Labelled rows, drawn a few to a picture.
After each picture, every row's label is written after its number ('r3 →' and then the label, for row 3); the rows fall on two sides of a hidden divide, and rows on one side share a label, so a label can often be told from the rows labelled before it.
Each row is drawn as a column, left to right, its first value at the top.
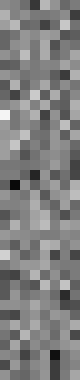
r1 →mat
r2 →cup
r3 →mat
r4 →mat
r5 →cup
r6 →mat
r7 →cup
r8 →mat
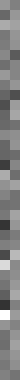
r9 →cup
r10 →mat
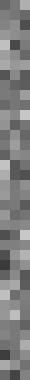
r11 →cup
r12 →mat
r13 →mat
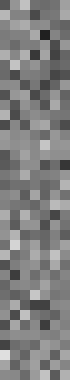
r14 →mat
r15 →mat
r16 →cup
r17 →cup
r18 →cup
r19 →mat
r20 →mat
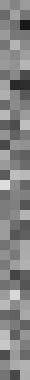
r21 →mat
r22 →cup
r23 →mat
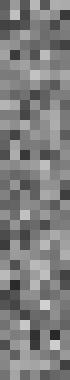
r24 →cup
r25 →mat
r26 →cup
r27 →cup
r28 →mat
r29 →mat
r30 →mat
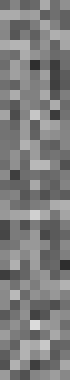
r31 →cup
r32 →cup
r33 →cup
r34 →mat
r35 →cup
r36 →cup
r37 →cup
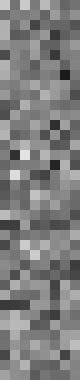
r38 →cup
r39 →cup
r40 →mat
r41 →mat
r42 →mat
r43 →mat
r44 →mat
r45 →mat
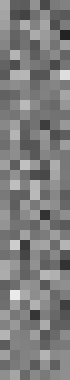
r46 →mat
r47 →mat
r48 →cup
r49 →mat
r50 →mat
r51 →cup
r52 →cup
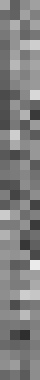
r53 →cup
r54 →cup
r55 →cup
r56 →cup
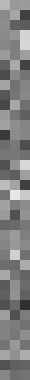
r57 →mat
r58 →mat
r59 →cup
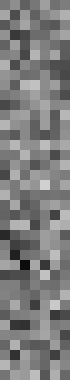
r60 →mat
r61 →cup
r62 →mat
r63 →cup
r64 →mat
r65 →mat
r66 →mat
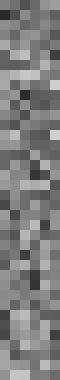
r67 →cup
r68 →cup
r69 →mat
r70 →mat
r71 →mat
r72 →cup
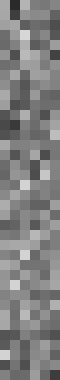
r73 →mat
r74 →cup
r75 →mat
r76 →mat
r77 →cup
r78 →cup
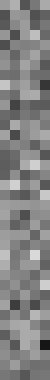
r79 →mat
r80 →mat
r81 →mat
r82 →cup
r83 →cup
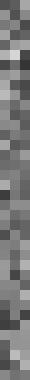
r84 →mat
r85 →cup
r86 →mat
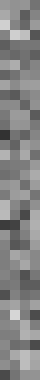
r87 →mat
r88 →mat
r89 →mat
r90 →mat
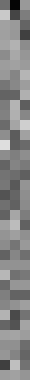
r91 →mat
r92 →cup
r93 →mat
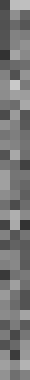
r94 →cup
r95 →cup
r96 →cup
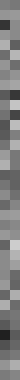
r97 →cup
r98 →mat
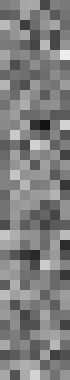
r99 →mat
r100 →cup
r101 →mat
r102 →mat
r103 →cup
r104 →mat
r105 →cup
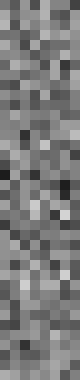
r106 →mat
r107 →cup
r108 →mat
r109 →mat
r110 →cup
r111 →cup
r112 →cup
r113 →cup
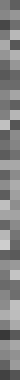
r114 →mat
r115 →mat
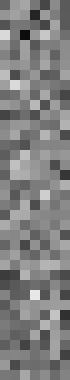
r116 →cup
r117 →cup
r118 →cup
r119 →cup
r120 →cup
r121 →mat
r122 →mat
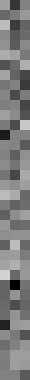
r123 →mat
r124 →mat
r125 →cup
